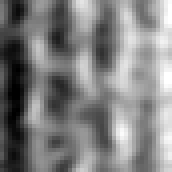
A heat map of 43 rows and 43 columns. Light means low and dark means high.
Stripes: upright, repeating 4 times. Slope: up to the left. Average level on the scale: 50%.
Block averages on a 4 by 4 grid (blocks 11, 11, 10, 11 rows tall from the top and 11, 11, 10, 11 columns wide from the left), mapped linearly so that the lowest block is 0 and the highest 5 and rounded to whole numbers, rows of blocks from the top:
4320
5320
5421
5321
